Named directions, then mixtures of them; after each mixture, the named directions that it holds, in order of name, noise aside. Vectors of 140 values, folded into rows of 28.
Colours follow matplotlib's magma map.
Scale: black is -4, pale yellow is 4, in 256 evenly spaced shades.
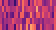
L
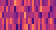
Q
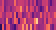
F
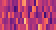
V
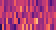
F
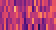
Q, V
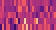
F, V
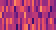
Q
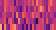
F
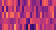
L, Q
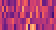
L, Q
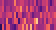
F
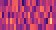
Q, V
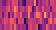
V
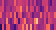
F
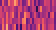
L, Q
